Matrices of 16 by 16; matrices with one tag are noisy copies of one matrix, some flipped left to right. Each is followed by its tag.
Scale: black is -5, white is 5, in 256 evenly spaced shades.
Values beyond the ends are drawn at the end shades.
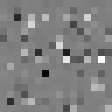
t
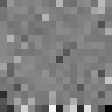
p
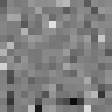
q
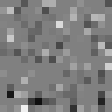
q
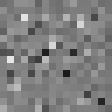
t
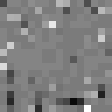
q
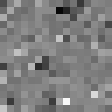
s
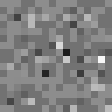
t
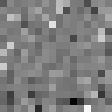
q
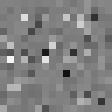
t
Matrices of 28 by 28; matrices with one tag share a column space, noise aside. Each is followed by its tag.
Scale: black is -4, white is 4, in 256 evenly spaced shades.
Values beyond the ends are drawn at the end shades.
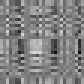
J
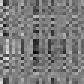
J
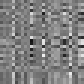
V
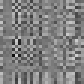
V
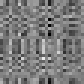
J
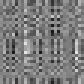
J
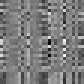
V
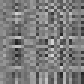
V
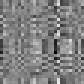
J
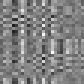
J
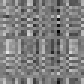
J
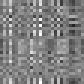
J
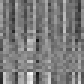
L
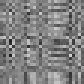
V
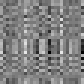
J
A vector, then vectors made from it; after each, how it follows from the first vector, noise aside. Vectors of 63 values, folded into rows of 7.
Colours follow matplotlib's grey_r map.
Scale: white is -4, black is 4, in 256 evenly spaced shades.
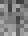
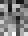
scaled up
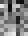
scaled up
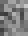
wrapped around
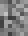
wrapped around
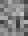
wrapped around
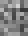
wrapped around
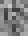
wrapped around
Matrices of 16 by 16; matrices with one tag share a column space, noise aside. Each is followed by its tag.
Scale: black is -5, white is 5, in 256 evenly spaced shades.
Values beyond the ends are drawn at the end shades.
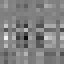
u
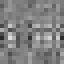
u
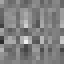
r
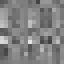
r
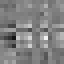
u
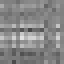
u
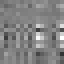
u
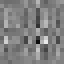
r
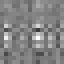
u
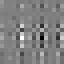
u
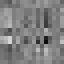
r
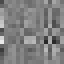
r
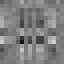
r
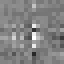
u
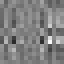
r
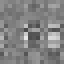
u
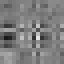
u
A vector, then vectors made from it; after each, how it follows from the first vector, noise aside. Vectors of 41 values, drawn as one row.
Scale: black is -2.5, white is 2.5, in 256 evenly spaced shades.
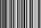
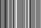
partly zeroed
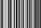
reversed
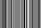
partly zeroed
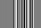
partly zeroed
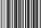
negated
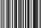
negated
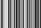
reversed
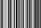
reversed
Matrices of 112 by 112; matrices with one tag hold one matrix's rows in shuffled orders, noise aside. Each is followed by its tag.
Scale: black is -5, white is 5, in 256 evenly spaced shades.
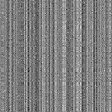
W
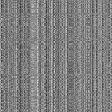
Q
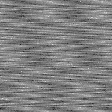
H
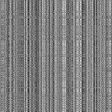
W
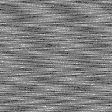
H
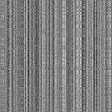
W
